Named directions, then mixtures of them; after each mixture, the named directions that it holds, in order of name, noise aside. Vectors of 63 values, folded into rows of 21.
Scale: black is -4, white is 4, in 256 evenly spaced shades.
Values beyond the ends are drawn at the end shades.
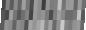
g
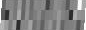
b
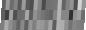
b, g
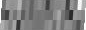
b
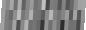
b, g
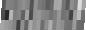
b, g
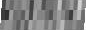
b, g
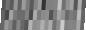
g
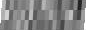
b, g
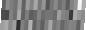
b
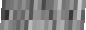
b, g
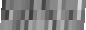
b, g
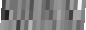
b, g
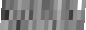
b, g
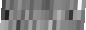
b, g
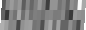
b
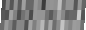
g
